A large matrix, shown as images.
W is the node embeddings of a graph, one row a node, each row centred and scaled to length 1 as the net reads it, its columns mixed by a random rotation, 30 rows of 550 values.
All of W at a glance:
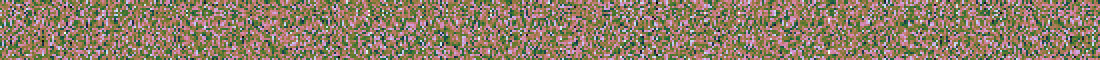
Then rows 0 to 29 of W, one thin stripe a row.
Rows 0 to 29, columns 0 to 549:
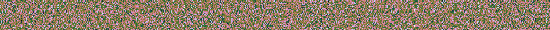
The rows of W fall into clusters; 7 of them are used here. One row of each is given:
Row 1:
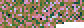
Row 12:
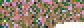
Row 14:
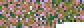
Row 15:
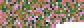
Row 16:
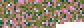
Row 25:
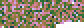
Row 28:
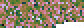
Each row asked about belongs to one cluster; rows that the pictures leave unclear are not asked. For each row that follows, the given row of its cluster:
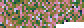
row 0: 28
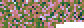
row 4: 1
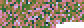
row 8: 15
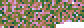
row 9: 25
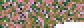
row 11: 12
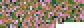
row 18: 14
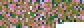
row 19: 14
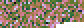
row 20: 15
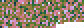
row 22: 16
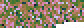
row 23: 28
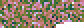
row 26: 25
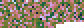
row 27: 1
